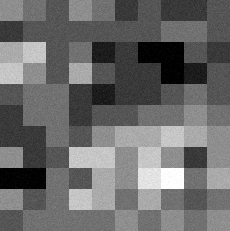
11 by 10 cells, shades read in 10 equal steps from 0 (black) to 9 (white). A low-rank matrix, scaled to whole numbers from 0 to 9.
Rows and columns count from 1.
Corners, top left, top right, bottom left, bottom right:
5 3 3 5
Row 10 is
5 3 4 7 6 4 6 4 3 4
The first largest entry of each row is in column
1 8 2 1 2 9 8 4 8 4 6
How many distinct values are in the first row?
4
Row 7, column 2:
2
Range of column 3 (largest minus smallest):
1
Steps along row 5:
up same down down up same up up down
